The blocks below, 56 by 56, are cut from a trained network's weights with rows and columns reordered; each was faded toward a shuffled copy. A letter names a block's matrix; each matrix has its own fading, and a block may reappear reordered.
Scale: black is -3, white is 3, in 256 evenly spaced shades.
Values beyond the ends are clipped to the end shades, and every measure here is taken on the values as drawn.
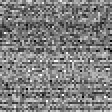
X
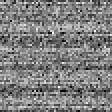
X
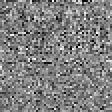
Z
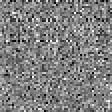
Z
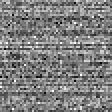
X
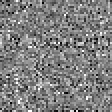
Z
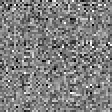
Z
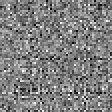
Z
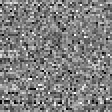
Z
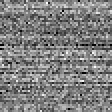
X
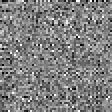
Z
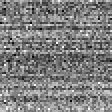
X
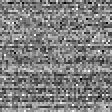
X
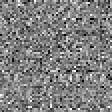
Z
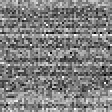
X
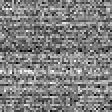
X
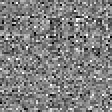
Z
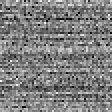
X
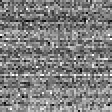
X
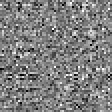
Z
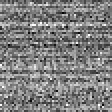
X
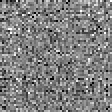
Z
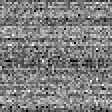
X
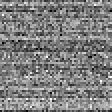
X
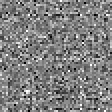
Z
